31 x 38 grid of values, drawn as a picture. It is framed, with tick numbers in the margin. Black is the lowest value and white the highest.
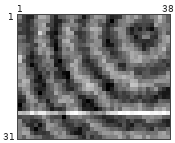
Row 25 stands out from the rest. The halves do not mirror each other. Overall the values sit about 40% of the way up the scale. There is no overall slope. Concentric rings centre on the top right. The bottom right is the ninth with the highest average.
